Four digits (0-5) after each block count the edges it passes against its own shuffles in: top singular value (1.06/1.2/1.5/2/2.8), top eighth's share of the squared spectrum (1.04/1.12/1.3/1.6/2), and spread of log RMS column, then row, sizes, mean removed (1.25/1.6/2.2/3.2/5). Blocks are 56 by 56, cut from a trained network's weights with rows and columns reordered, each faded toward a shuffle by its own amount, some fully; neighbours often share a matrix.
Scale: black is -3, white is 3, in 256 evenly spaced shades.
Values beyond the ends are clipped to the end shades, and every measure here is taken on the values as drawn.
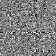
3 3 1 2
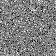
0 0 0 0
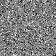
0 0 0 0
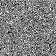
0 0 0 0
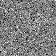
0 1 0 0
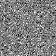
2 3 2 1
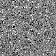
2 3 1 0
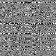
4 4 0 3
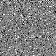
2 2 0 1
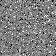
0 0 0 0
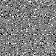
3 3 0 2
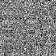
3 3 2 2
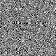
3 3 1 1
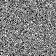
0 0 0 0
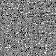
2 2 0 1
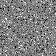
0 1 0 0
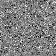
2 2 0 1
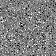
1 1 0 0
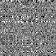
3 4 2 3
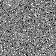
0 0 0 0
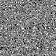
2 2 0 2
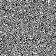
1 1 0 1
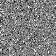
2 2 1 0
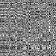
4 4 2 3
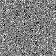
1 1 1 0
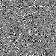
3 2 0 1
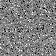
2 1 0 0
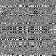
4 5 1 4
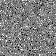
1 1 0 0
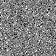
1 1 0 0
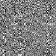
3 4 3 2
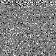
3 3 0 2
